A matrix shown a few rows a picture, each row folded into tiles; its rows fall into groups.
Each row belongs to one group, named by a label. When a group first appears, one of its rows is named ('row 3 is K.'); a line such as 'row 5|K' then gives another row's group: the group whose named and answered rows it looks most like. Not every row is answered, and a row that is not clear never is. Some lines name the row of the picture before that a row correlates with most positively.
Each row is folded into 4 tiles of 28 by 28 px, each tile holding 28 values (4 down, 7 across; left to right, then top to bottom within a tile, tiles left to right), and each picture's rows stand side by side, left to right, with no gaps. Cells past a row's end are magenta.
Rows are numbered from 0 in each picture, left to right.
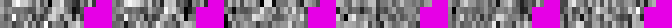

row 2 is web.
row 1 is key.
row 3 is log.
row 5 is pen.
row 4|key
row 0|key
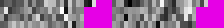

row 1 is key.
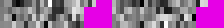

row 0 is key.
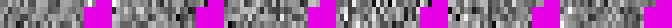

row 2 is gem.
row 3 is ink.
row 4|log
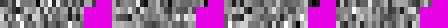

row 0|ink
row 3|gem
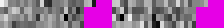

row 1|log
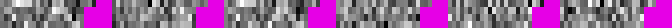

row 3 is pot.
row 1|web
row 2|key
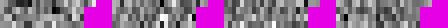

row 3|log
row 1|key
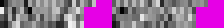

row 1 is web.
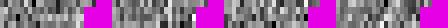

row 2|pot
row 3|key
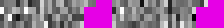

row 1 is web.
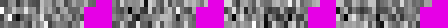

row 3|log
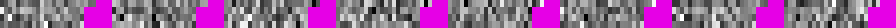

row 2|gem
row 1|log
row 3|gem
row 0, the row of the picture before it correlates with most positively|0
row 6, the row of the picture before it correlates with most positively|0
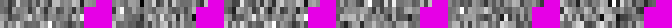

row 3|gem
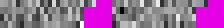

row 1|web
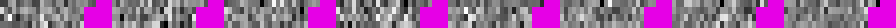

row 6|key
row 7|ink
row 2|ink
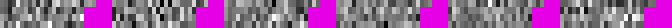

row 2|key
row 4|web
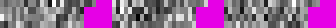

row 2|pen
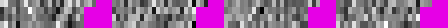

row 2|gem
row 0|pen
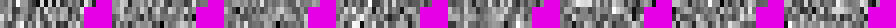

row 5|key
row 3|gem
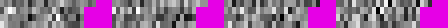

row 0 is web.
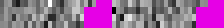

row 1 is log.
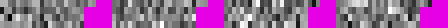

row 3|key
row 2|gem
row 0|log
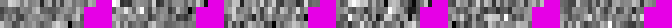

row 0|pen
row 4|gem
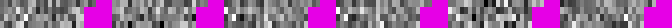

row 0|gem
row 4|ink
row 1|pot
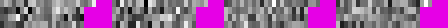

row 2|ink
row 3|gem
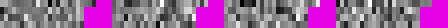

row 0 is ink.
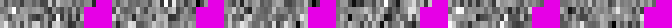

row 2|gem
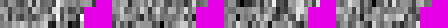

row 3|ink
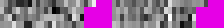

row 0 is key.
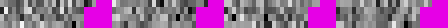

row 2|log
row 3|pen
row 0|pen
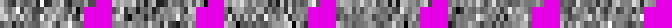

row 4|web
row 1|ink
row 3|pen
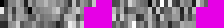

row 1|ink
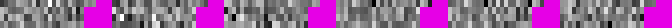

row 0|ink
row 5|pot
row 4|ink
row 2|log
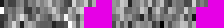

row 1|pot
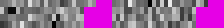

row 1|ink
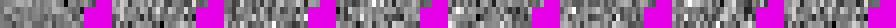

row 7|pot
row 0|key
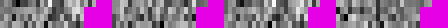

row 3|log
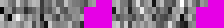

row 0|log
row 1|pen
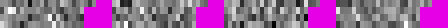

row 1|pen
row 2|pot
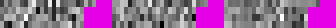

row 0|gem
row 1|pot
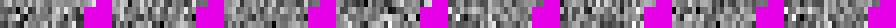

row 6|log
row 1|pot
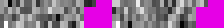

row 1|pen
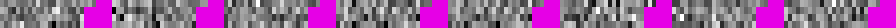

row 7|ink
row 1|log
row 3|pot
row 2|gem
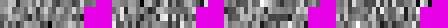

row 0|pot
